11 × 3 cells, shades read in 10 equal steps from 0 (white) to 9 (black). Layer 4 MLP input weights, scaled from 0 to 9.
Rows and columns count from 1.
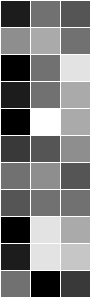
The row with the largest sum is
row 11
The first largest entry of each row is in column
1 3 1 1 1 1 3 1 1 1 2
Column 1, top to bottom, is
8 4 9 8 9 7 5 6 9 8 5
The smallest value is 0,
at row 5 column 2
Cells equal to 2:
1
